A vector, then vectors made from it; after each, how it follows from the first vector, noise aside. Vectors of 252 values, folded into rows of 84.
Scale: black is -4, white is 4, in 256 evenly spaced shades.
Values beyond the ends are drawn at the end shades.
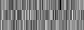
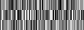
scaled up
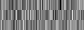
copied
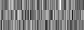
negated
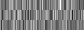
negated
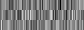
copied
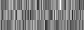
negated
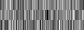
wrapped around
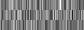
negated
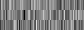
wrapped around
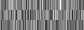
negated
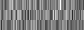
negated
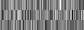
negated
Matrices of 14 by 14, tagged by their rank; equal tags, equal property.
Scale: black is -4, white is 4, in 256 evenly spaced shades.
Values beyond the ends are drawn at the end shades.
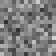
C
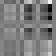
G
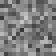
C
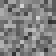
C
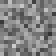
C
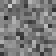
C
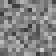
C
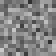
C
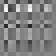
G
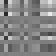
G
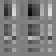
G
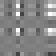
G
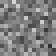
C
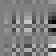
G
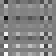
G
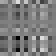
G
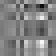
G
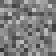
C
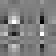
G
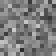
C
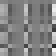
G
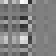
G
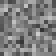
C
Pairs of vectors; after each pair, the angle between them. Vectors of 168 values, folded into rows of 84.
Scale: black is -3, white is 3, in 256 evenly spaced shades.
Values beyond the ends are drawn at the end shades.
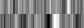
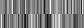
partly aligned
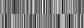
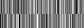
orthogonal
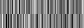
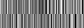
partly opposed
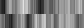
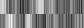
nearly opposite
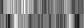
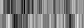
nearly opposite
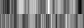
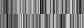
partly aligned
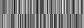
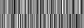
nearly parallel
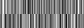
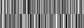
nearly parallel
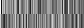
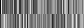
nearly opposite
